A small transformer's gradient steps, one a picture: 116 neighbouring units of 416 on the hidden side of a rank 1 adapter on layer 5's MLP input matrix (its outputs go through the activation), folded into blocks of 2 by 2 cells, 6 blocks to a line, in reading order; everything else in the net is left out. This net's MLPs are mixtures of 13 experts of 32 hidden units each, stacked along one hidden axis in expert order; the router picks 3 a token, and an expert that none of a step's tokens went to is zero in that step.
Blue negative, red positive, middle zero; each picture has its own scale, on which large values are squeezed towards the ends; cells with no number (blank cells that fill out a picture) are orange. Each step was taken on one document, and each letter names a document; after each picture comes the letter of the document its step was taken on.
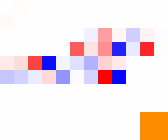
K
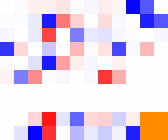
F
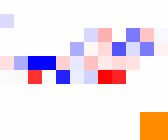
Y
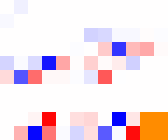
F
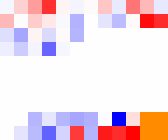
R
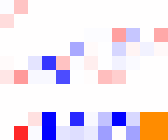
K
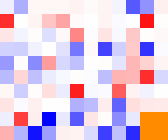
F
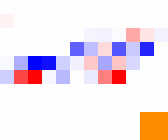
Y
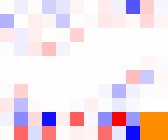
R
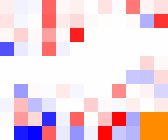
R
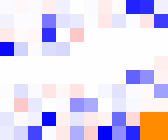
R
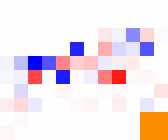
Y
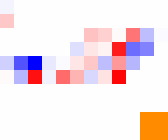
Y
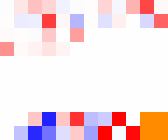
R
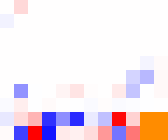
K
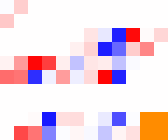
K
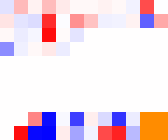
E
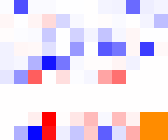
F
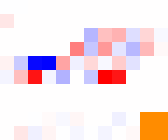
Y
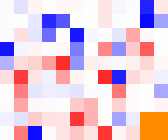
F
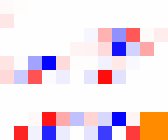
K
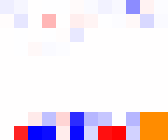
E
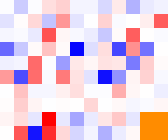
F
